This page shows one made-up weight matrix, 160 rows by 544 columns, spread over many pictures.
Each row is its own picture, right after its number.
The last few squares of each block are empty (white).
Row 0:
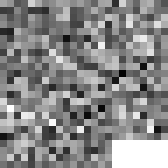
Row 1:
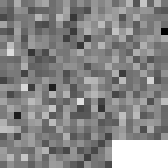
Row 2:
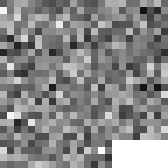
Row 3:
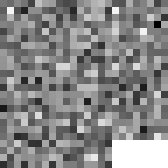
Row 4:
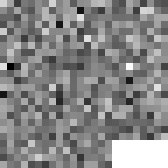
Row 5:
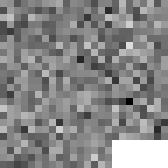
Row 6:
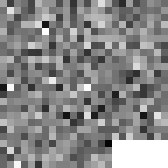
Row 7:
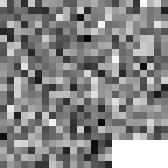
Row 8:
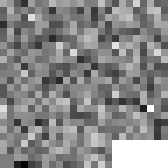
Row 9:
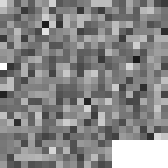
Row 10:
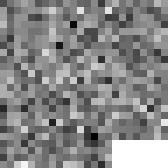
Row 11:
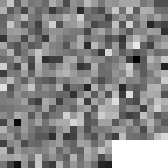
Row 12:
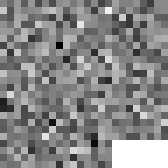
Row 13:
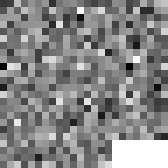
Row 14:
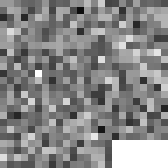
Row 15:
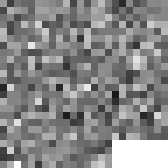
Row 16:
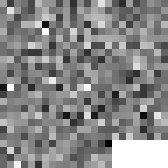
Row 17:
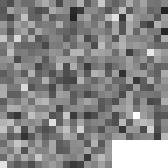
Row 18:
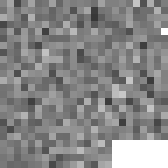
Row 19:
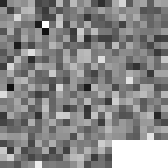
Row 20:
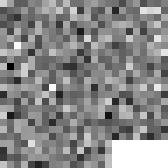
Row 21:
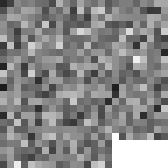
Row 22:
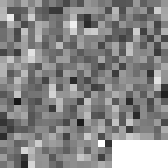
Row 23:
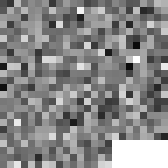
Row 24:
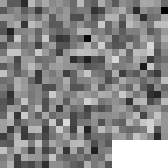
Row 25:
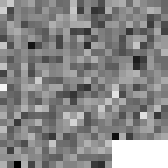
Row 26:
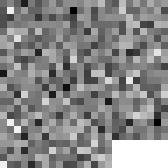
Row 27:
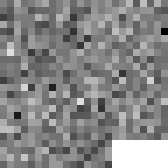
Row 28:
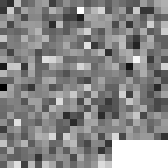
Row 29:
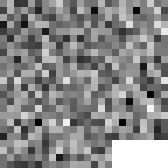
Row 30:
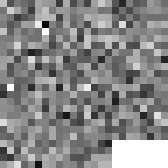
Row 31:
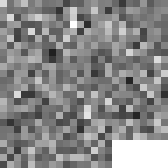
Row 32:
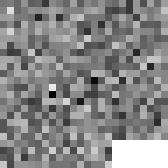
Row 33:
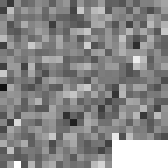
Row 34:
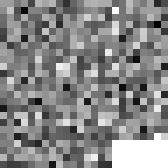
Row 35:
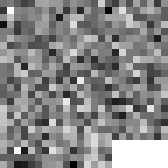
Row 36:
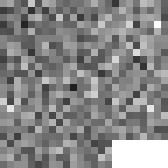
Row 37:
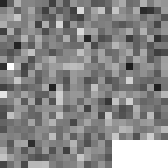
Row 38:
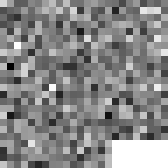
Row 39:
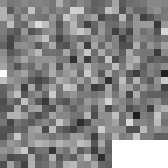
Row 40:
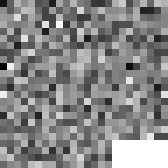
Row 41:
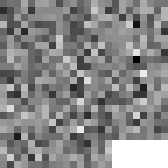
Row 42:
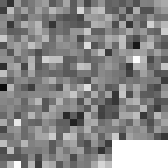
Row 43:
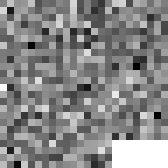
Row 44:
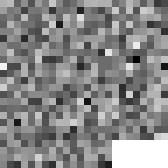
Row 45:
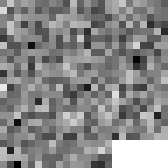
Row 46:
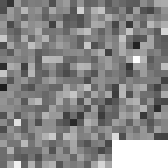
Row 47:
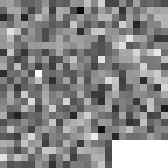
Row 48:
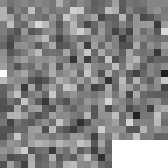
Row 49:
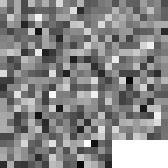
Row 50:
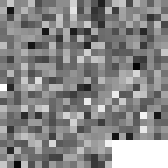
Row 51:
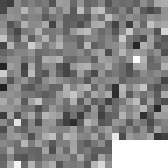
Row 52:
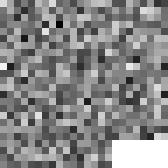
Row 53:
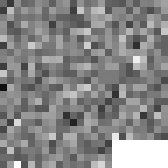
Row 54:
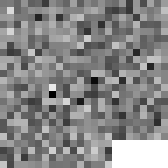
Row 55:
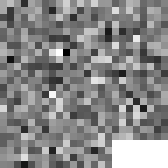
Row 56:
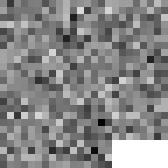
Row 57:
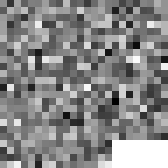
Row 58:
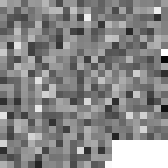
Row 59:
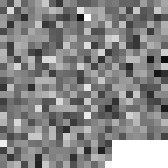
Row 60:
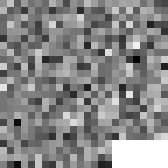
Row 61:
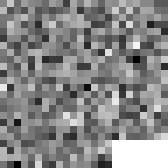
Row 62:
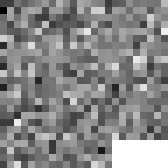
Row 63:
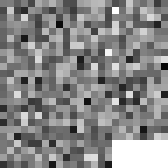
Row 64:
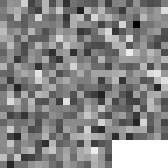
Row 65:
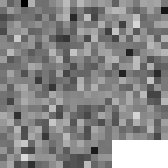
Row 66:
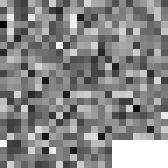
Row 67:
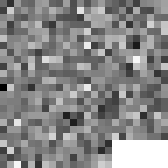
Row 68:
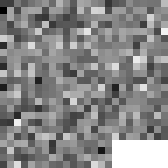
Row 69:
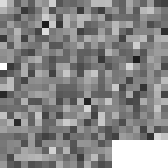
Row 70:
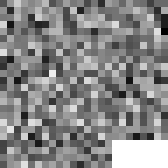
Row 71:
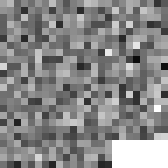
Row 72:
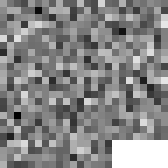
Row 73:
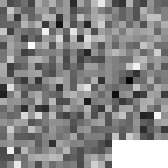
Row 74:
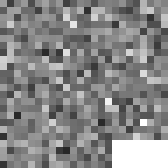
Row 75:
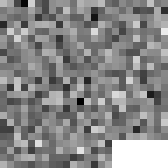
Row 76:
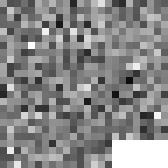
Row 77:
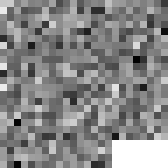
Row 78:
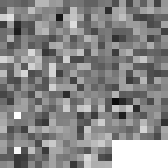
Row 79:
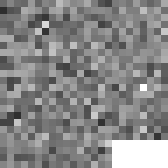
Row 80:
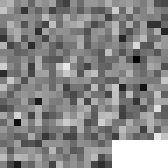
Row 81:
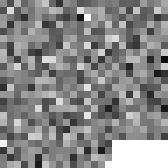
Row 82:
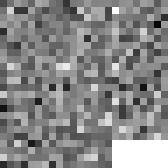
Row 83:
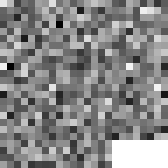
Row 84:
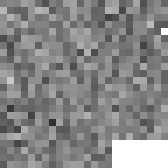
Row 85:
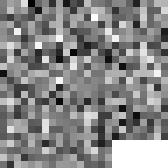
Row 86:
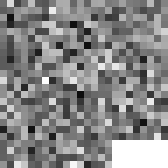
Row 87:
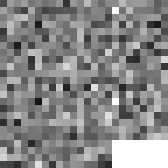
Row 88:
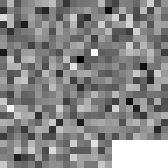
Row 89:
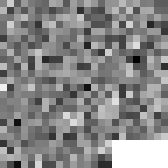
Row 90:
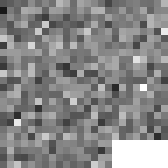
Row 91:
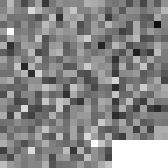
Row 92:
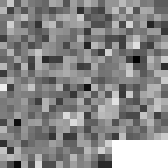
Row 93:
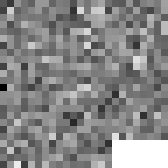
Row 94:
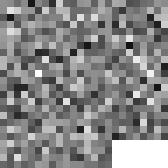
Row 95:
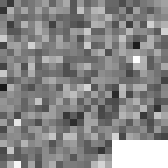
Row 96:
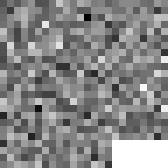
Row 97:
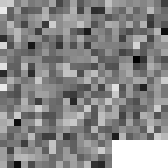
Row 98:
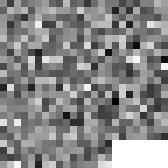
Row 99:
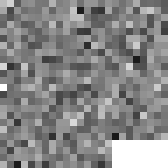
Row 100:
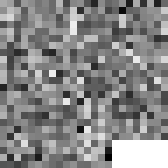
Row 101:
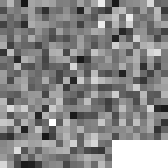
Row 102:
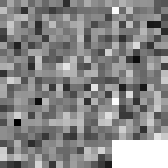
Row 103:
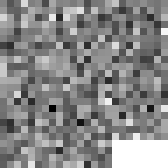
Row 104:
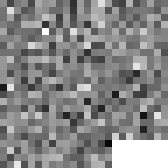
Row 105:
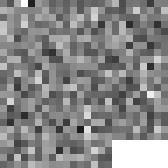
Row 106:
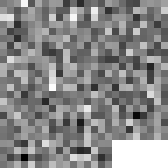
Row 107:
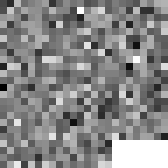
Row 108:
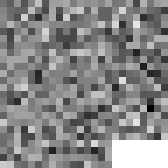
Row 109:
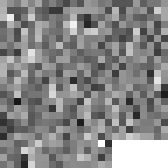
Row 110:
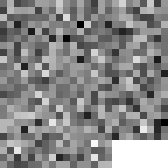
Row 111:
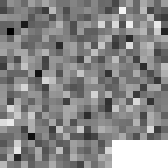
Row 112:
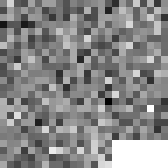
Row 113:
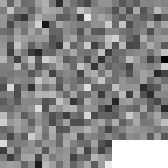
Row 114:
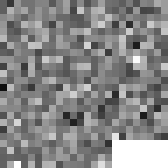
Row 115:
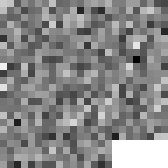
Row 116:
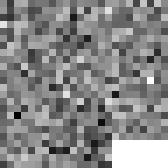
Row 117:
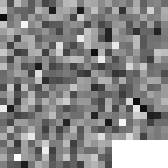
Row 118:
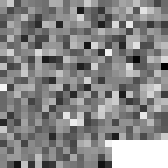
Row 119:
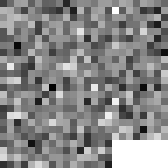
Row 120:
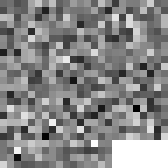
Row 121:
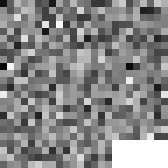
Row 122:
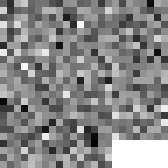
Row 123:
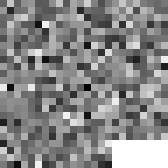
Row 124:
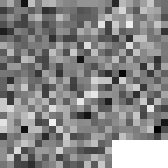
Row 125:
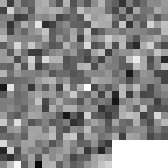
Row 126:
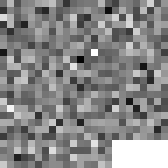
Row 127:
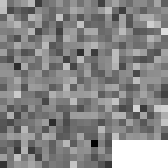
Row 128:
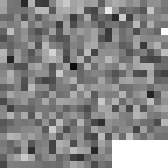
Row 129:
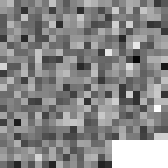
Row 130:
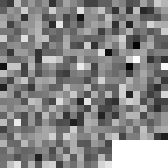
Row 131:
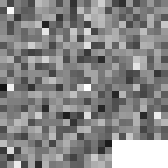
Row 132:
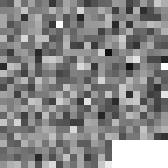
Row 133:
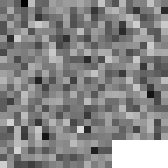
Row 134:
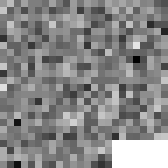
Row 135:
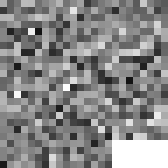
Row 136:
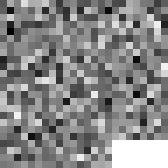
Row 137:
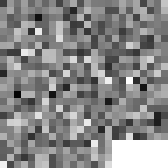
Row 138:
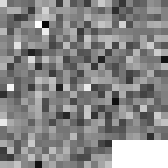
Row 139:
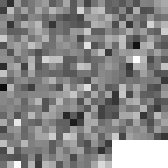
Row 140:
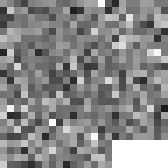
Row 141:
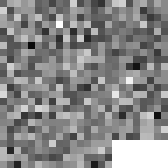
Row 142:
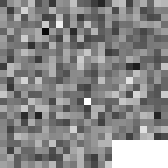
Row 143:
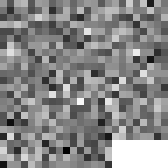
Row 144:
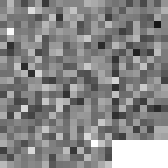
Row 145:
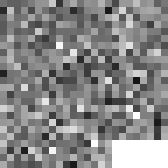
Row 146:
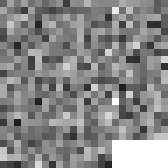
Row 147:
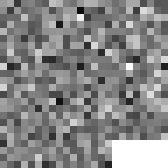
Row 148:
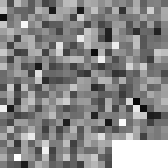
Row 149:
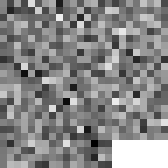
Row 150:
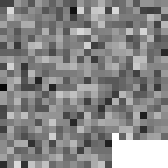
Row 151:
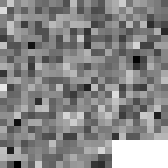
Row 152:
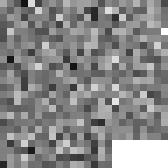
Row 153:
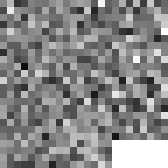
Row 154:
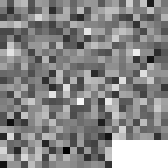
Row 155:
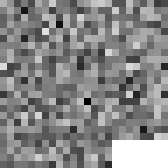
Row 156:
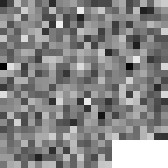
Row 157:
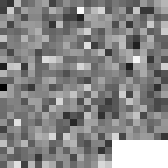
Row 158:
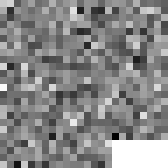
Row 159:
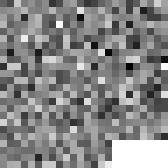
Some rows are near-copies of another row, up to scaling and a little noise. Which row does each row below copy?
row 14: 47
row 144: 91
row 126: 88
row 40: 121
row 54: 32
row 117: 148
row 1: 27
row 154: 143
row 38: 20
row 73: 76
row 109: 22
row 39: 48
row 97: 77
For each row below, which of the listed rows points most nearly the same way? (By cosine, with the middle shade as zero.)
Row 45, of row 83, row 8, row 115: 115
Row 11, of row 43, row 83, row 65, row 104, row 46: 83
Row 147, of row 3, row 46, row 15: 3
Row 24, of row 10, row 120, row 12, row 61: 120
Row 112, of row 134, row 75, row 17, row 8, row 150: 8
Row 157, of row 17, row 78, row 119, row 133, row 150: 150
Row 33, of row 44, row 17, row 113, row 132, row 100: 132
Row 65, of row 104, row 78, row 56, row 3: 56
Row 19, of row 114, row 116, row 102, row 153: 102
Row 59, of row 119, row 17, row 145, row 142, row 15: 15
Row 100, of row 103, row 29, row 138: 103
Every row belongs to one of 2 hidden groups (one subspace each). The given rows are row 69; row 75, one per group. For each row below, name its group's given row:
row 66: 75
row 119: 69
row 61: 69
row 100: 75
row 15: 69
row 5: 75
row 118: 69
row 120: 75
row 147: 69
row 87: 69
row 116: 75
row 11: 69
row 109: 75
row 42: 69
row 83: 69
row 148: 75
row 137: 75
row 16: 69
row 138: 69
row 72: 75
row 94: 75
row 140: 75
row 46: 69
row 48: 75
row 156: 69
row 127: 75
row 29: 75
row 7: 75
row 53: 69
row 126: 75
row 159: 69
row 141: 69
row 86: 75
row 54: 75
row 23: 69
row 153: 75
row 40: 69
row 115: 69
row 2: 69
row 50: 69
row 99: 69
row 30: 69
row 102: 69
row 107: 69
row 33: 69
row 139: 69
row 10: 75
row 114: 69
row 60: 69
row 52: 69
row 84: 75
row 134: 69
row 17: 75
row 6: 69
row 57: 69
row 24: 75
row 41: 75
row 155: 69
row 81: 69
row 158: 69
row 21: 69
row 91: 75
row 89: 69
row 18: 75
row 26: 75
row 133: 75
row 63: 69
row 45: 69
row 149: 75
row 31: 75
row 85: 75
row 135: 75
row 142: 69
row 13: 69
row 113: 69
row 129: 69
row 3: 69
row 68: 69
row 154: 75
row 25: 69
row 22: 75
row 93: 69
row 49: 75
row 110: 75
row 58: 69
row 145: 75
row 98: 69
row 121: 69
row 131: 69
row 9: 69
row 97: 69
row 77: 69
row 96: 69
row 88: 75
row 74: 75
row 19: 69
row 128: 75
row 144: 75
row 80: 69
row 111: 75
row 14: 75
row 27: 75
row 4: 69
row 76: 69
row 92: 69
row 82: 69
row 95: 69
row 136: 75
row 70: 75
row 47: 75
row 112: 75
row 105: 75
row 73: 69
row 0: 75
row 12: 75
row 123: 69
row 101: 75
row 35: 75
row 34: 69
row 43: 69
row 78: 75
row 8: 75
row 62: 69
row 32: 75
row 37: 69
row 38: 69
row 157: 69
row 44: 69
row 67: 69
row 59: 69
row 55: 75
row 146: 69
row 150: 69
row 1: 75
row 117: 75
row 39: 75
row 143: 75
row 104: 69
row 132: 69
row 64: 75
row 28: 69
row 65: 75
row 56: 75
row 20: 69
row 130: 69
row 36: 75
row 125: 69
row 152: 75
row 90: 69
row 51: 69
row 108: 75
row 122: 75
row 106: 75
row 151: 69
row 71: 69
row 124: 75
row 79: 69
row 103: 75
